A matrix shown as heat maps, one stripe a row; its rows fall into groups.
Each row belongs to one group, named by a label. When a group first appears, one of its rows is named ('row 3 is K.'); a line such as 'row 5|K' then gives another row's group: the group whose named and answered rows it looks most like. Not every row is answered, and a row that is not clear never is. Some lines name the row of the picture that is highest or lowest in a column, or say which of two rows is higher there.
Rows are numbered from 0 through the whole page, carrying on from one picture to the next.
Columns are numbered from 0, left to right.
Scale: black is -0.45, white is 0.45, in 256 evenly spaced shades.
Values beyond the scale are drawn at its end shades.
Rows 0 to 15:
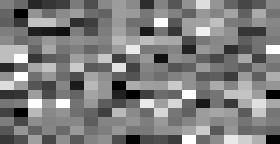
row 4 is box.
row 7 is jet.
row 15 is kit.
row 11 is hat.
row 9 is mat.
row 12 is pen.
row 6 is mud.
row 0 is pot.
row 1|pen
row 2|pen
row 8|mud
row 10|kit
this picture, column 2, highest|11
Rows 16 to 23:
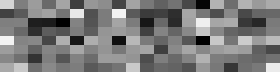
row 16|mat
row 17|jet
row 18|pot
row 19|pot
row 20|mat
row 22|pot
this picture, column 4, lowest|18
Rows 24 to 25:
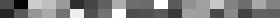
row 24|pen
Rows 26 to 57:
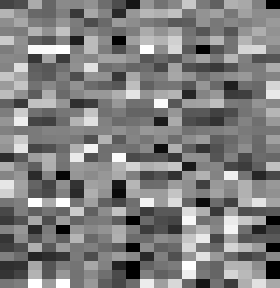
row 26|kit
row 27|mat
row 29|hat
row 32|pot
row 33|mud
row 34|mat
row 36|box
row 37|pen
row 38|mud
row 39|mud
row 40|box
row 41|mud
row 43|jet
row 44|box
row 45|pot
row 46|mat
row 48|hat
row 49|jet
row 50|kit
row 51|pot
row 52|jet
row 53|kit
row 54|pot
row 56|kit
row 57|hat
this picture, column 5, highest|43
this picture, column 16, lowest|35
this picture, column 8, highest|43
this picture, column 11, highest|37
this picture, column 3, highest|31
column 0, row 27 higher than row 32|Yes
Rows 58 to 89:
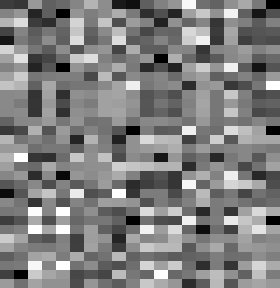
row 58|kit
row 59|pot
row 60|mud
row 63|mat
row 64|mud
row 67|box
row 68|pot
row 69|pot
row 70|pot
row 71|jet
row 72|kit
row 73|mat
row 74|mat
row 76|box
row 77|pot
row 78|kit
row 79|jet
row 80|pot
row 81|hat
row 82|kit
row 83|hat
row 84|mat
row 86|jet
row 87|hat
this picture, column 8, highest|79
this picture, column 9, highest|67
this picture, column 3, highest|79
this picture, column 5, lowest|73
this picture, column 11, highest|88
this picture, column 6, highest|64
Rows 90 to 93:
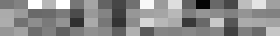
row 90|hat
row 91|mat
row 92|mat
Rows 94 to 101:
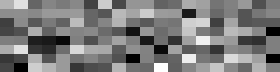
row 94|mud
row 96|jet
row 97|kit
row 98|pot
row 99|mud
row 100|kit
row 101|pen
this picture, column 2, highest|101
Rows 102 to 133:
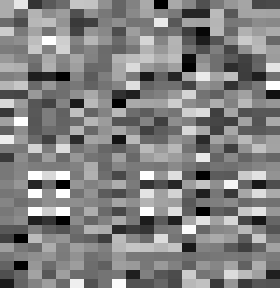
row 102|mud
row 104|pen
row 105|mat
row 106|hat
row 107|hat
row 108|box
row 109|box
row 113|mat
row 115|mud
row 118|hat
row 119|jet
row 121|hat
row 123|hat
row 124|box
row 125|hat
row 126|pot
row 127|kit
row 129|box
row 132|kit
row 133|jet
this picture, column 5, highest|133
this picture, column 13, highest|127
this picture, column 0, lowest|133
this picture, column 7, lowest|128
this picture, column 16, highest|122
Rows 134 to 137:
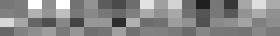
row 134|hat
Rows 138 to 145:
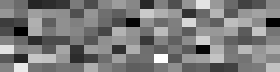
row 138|pot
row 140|kit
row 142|pot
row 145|mud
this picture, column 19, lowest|140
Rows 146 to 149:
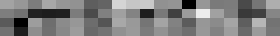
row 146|box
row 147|pot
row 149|pen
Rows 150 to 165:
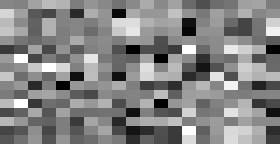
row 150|hat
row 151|mat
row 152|box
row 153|box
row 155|kit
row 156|mud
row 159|pot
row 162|kit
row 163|mat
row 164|kit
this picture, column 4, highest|157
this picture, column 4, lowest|159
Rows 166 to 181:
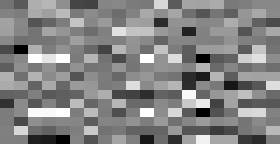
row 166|pen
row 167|hat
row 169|box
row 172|hat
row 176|kit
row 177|jet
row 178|hat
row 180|mud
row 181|pot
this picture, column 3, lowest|181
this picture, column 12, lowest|181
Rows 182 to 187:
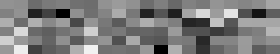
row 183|pot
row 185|mud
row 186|mat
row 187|mud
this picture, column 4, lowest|183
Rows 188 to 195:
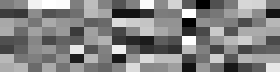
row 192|kit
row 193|jet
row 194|mat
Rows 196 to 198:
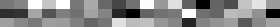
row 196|hat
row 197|kit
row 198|box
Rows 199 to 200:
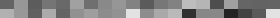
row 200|box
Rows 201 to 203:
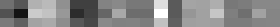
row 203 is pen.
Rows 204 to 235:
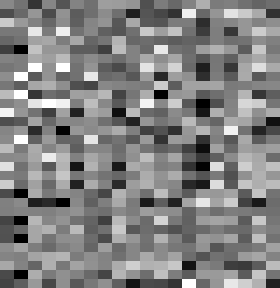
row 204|pot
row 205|kit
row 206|mat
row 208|jet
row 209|pen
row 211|hat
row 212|mud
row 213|pen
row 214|mud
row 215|hat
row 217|kit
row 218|pot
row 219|mud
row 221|hat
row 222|mat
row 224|mat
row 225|pen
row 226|pot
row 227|box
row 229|jet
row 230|pen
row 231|mud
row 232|hat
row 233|box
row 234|pen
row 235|kit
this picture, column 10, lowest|226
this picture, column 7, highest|214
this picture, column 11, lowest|214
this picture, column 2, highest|211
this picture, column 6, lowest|213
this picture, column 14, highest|226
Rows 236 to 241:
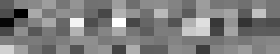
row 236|jet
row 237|pen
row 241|mat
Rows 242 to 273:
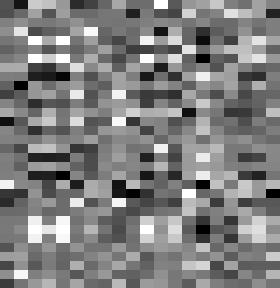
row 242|pen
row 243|kit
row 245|mud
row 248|hat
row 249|mud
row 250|pot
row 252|jet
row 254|box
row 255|jet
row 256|pot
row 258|pen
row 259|pot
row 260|pen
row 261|pot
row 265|kit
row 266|hat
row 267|hat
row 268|hat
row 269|jet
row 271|jet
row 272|mud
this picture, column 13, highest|263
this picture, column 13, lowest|254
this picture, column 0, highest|262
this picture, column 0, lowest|255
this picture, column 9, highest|254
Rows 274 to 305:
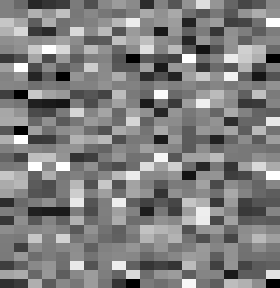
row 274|pot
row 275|hat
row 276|box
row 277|mud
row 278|box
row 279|hat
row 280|kit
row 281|mud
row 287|box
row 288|pen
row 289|mud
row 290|box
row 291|pen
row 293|box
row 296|jet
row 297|pot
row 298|jet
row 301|pen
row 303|jet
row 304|box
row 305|kit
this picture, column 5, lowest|291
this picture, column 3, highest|279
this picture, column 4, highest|292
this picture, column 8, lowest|305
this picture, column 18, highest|292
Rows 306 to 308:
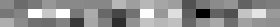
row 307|hat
